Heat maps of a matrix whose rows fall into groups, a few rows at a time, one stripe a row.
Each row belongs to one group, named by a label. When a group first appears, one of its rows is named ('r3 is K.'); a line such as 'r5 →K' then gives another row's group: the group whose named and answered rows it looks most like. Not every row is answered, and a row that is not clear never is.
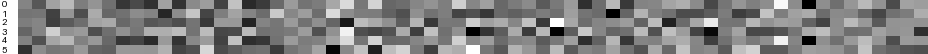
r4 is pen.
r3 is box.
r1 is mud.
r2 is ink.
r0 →pen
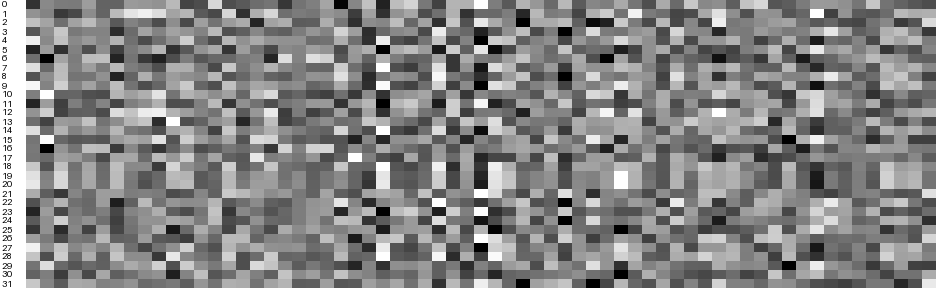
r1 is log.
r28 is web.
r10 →log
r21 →ink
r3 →box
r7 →web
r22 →box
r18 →web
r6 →pen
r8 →box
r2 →ink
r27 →web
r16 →pen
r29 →log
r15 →log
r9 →web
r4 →web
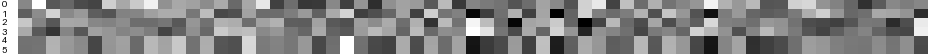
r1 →box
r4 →box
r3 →ink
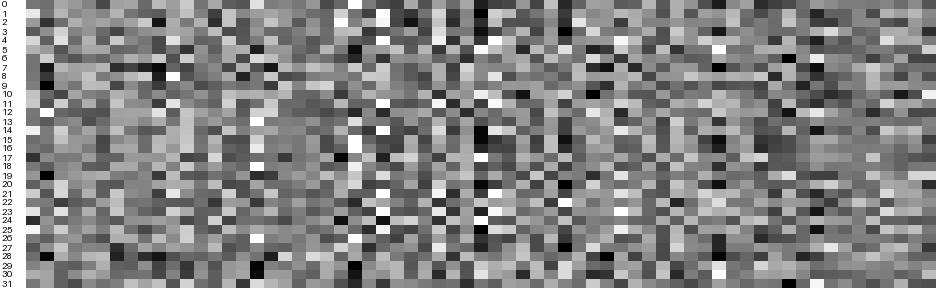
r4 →web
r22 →ink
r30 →ink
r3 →box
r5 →ink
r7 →pen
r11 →web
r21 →web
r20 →box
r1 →web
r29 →ink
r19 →pen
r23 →web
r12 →log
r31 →log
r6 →log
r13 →box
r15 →box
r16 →box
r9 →pen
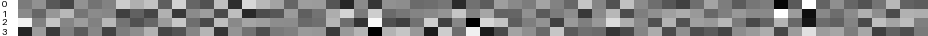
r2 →web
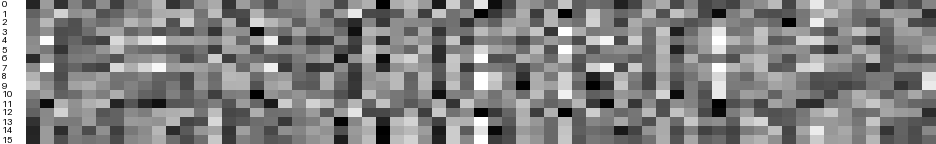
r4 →log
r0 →mud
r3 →ink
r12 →box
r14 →mud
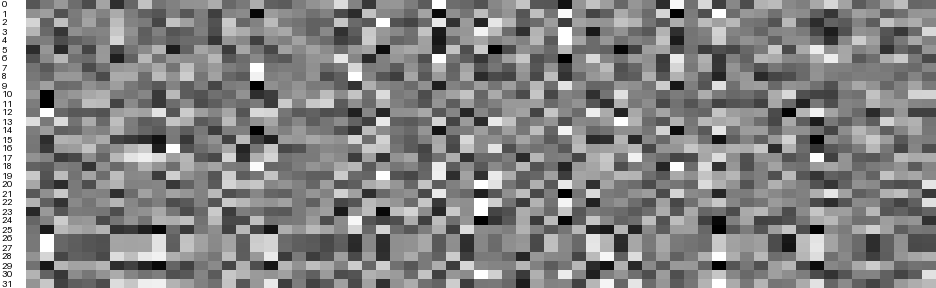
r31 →log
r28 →log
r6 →box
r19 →web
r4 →ink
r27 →log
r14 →ink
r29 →pen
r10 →pen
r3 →ink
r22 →ink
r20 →ink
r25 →pen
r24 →box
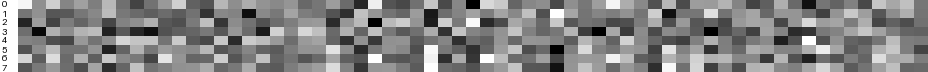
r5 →box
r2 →mud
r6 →web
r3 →pen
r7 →box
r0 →web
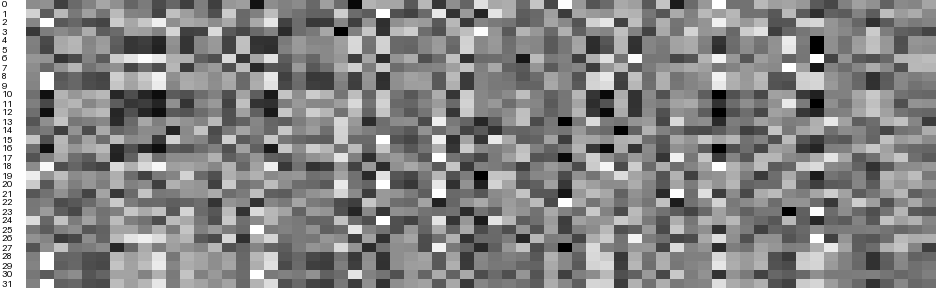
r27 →box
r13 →box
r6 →log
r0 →ink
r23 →log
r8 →log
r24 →web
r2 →log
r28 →log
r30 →box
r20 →web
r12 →pen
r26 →log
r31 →log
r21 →box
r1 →web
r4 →pen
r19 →web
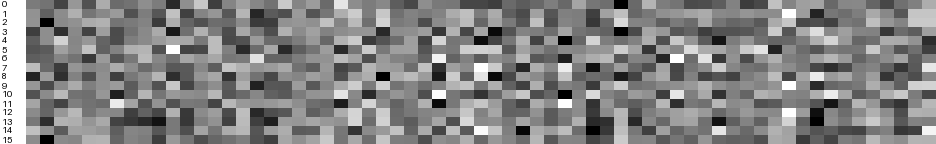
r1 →pen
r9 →pen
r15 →pen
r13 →pen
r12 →pen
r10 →box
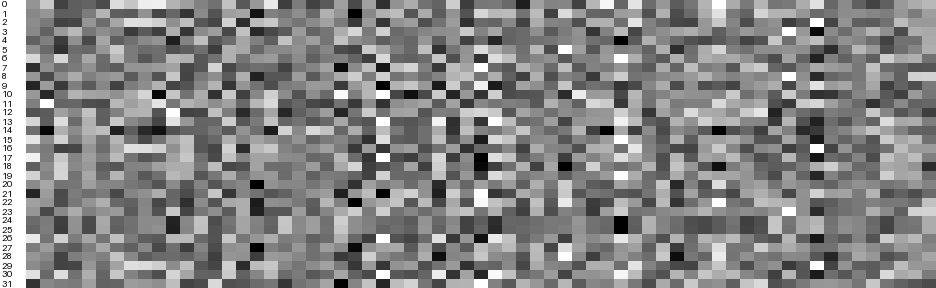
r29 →log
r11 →log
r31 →mud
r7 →mud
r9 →mud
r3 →pen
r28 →ink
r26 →web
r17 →web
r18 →box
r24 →mud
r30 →web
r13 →web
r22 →ink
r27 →ink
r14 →pen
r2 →log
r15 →web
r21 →mud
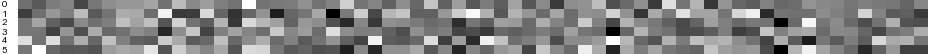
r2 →log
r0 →box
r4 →web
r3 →mud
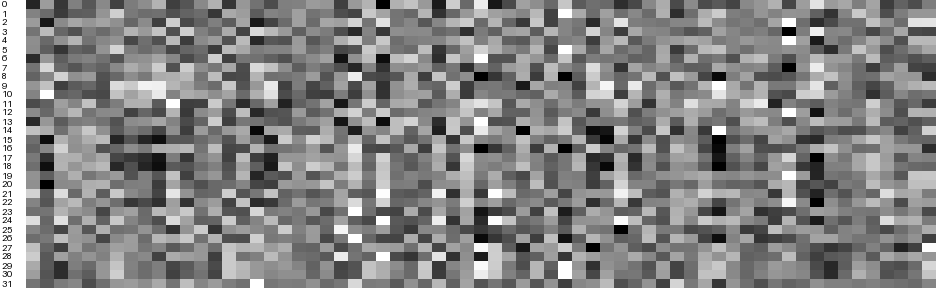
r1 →ink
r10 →log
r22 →pen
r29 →ink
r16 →box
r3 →log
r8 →box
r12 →pen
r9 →log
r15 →pen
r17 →pen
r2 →pen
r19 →pen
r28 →web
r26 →box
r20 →pen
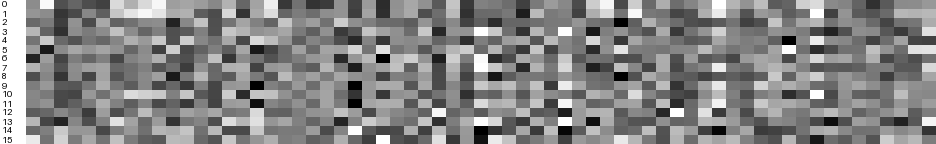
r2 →mud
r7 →ink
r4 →log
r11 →ink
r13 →ink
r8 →mud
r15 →web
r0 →log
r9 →ink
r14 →box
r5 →pen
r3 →ink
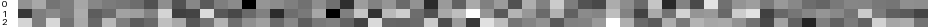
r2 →web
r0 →ink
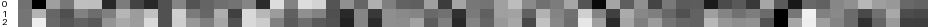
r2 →log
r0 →pen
